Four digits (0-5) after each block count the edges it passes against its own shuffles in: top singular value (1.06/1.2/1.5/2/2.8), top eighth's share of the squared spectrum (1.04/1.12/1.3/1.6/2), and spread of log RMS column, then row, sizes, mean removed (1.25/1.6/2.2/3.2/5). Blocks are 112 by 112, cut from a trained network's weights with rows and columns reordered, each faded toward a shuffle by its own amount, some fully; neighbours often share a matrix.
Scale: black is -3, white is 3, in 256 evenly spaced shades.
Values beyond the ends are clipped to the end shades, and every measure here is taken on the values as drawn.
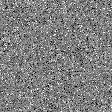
0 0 0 0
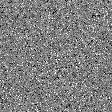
0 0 0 0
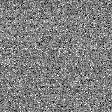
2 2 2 0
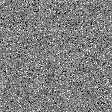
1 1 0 0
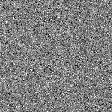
2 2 0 0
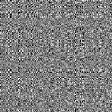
4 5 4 3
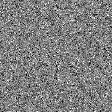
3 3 2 1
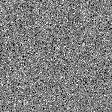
1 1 0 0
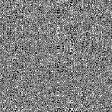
4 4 3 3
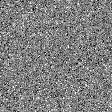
0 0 0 0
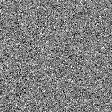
2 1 0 0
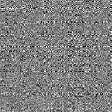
4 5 3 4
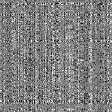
4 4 3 4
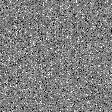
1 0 0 0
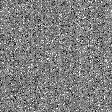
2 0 0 0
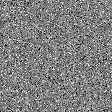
0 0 0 0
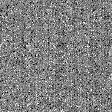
2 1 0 1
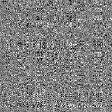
4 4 3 3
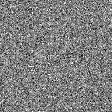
3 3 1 1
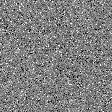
0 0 0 0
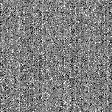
3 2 1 2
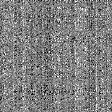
4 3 2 3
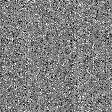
2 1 0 0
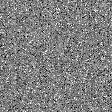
1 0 0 0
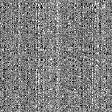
4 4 3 3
